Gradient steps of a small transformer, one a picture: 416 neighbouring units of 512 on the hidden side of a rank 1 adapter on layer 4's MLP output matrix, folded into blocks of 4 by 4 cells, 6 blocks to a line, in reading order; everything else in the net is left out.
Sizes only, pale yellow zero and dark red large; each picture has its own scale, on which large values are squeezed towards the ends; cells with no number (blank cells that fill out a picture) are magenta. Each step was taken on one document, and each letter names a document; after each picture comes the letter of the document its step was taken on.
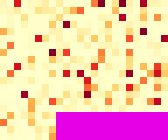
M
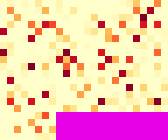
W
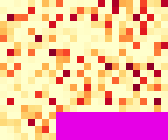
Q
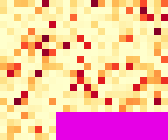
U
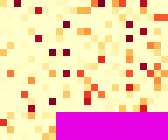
M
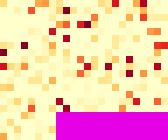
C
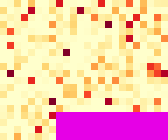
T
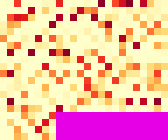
Q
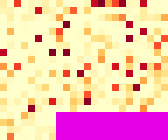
M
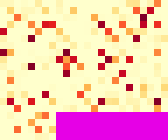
W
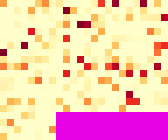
C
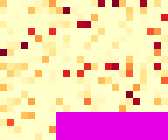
C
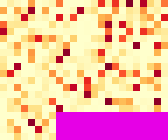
Q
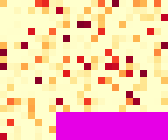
C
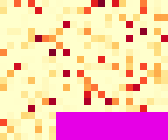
M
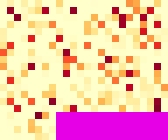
W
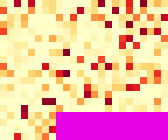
T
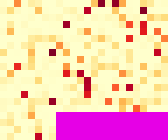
M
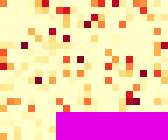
C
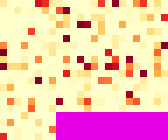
C
